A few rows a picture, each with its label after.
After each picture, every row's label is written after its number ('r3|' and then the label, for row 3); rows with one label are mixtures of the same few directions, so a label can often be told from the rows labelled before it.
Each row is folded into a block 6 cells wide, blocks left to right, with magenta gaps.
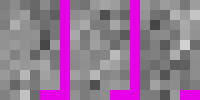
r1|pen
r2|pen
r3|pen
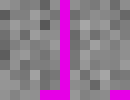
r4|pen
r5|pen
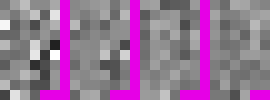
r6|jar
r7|jar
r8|pen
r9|pen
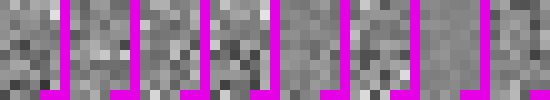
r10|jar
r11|jar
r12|jar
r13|jar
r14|jar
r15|jar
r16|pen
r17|pen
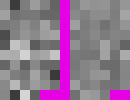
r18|jar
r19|jar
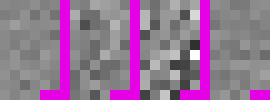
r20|pen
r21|pen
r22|jar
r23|jar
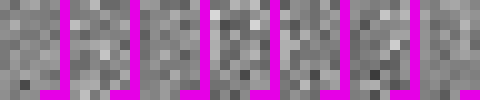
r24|pen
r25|jar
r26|pen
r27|pen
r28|pen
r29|pen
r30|pen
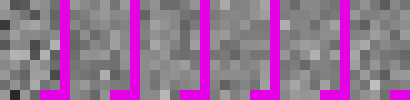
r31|jar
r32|pen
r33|pen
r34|jar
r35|jar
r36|pen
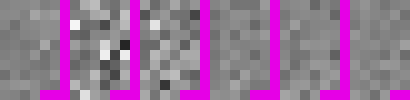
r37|pen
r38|jar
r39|pen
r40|pen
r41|jar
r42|jar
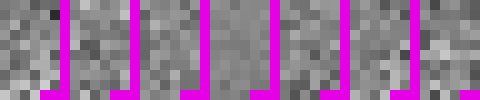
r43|jar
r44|jar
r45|pen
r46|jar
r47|jar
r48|jar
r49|jar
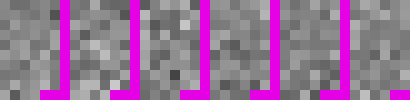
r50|jar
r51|jar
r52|pen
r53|jar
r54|jar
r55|jar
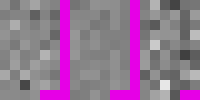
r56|pen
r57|pen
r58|pen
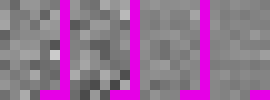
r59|jar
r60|jar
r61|jar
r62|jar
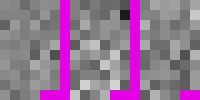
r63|jar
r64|jar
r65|jar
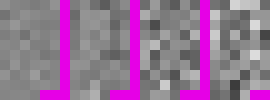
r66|pen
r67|pen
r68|pen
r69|pen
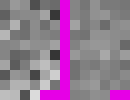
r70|jar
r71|jar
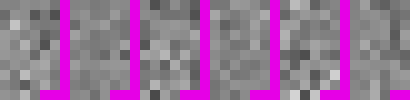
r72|pen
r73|jar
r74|jar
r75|pen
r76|jar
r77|pen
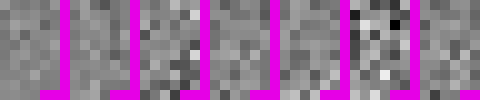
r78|pen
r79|pen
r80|jar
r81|jar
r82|jar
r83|pen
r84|jar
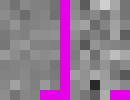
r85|jar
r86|pen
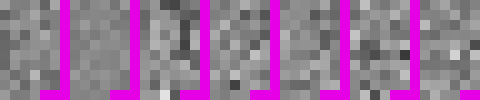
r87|pen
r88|pen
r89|pen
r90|pen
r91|pen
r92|jar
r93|jar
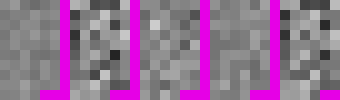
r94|pen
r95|pen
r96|pen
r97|pen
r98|pen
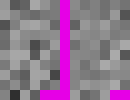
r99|jar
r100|jar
